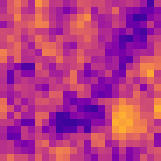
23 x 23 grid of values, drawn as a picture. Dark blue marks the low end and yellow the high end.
No overall slope runs across the table. The histogram is bell-shaped. The halves do not mirror each other. There is no seam.
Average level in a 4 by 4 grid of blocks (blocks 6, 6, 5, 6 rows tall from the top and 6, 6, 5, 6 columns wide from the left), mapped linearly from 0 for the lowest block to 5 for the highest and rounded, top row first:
4330 | 2313 | 3215 | 2224
